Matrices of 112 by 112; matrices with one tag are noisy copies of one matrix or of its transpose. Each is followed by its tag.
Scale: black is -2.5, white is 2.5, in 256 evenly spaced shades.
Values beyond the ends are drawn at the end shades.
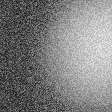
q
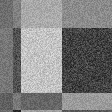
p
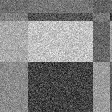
p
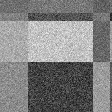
p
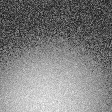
q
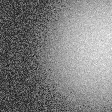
q
